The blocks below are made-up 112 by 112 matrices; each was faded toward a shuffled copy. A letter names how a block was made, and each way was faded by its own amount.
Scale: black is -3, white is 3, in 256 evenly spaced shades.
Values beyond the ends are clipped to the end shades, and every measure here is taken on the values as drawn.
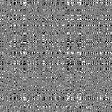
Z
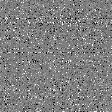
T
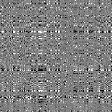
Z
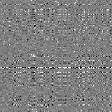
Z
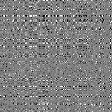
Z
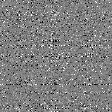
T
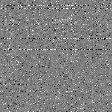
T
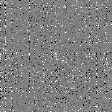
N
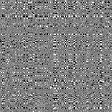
Z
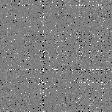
N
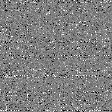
T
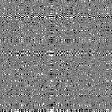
Z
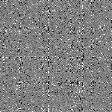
N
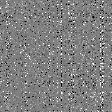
N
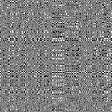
Z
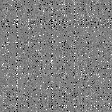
N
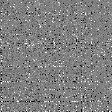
N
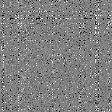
N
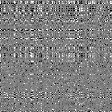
Z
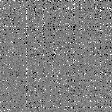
N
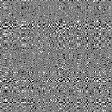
Z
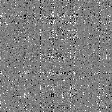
N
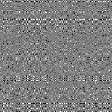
Z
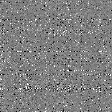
T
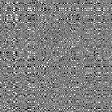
Z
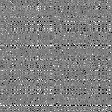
Z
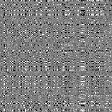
Z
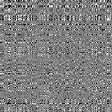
Z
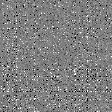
N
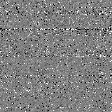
T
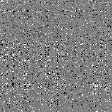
N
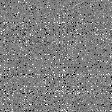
T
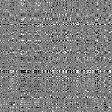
Z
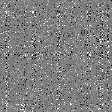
N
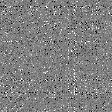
T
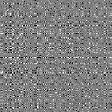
Z
